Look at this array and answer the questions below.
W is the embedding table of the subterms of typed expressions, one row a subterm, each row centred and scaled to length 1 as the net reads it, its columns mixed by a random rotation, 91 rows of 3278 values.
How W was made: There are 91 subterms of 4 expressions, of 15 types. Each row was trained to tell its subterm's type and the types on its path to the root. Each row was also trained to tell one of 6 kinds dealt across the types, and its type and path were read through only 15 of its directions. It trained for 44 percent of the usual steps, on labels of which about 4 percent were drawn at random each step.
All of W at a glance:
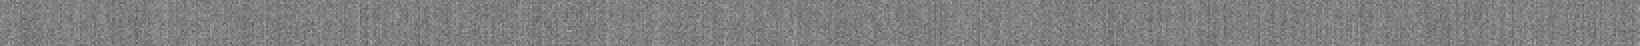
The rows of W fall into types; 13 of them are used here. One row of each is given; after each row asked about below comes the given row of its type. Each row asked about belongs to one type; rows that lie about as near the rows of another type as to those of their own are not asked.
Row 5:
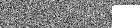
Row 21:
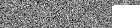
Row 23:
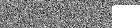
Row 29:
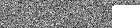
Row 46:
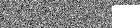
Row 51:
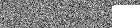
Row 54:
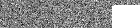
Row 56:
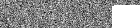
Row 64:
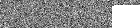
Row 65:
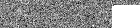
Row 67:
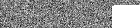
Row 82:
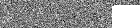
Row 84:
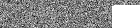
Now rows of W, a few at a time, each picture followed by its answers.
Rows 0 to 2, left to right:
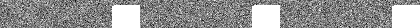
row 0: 29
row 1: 51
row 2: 46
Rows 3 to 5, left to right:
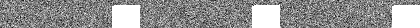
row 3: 64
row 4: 29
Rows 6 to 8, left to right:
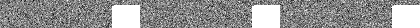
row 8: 82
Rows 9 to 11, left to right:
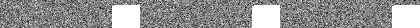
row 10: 67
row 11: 56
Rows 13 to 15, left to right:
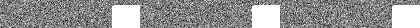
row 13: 64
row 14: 51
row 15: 56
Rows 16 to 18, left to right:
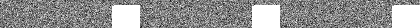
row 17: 65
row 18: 67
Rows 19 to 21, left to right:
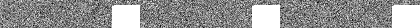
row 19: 23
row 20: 46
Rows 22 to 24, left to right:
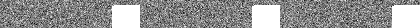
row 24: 23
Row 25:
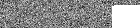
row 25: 64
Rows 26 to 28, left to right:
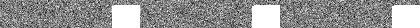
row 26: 54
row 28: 82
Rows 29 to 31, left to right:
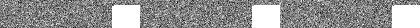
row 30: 65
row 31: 23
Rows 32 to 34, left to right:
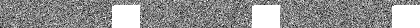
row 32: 65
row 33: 23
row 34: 23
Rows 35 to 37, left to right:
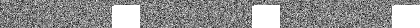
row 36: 64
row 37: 67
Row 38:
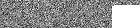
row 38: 67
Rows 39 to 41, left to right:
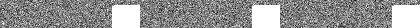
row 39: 46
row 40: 54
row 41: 29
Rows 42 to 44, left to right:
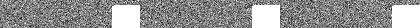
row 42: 5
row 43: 54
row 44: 67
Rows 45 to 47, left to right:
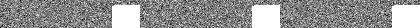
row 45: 46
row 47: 51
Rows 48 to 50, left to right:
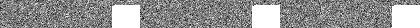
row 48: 21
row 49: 46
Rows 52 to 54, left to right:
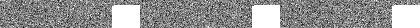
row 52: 5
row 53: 56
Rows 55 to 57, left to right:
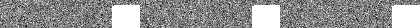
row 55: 65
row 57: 84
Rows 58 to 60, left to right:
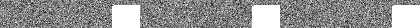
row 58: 54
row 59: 29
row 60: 5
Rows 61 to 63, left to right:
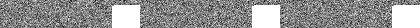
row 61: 29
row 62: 64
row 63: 64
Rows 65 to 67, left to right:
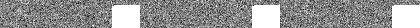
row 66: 56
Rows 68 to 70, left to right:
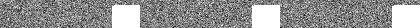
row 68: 46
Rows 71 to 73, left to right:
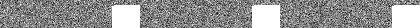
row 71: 64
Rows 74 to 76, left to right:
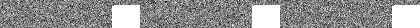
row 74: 51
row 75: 82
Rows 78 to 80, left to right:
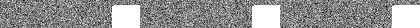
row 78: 21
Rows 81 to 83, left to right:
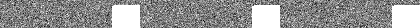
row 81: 51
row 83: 29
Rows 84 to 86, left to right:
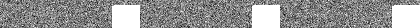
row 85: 51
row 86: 67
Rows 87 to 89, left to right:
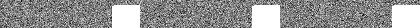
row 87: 67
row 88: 23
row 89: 51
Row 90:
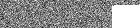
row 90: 46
